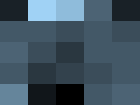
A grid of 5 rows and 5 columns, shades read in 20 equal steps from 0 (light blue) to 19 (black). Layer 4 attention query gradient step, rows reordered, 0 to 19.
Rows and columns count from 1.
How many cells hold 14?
2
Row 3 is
10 12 14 11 11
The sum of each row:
44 57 58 61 64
